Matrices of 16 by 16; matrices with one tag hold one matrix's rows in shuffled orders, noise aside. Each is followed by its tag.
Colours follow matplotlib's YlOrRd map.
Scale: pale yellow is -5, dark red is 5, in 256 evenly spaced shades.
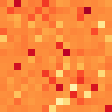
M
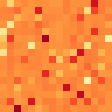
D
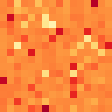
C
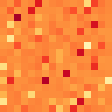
D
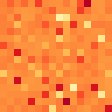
M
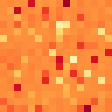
M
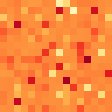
M
